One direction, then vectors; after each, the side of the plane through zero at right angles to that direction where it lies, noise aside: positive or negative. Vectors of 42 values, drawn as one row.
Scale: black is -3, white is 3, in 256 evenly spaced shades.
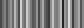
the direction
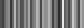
negative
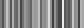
negative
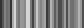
positive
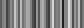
positive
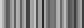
negative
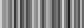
negative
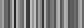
negative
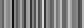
positive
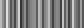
negative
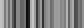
negative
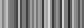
negative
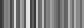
positive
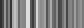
positive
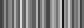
positive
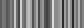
positive
